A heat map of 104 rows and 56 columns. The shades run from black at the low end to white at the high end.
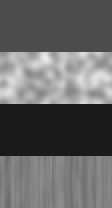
It is made of 4 by 1 panels. Panel 1,1: low, flat. Panel 2,1: high, blotchy. Panel 3,1: very low, flat. Panel 4,1: middling, streaked downward, faint in contrast.
